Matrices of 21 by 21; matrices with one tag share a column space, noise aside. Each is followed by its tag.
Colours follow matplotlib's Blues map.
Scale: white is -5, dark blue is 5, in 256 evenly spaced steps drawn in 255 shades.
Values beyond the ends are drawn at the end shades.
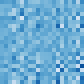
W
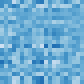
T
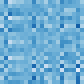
W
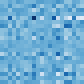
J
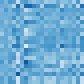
T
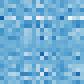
J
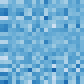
W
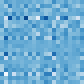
J
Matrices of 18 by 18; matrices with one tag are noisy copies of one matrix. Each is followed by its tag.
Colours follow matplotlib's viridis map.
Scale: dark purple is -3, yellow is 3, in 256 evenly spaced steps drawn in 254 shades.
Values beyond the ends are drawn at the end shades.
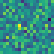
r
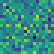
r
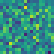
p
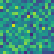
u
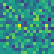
r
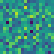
p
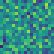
u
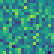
p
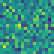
r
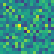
r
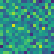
u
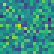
r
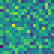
u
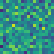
u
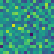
u
